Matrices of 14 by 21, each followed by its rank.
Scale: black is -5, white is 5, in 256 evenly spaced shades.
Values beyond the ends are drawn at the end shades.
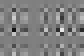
one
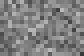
full rank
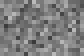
full rank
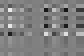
one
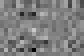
three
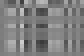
one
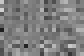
three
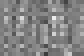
three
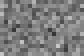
full rank
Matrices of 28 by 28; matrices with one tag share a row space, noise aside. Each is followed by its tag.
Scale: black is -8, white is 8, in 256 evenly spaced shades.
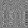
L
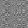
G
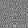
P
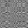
G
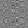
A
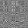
A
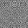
P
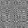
G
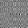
P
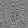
A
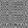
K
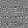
K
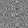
A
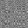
G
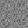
G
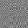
P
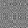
P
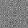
P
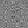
A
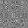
A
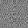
P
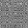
K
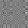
L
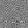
A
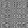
G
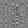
A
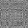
K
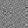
L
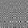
P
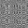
G
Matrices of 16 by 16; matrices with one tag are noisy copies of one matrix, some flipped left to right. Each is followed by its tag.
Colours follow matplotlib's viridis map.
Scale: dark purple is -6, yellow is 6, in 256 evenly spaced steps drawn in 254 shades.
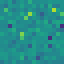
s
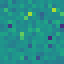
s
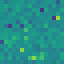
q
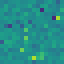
q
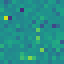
q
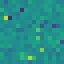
q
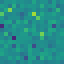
s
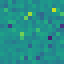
s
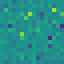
s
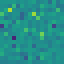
s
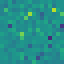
s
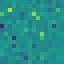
s
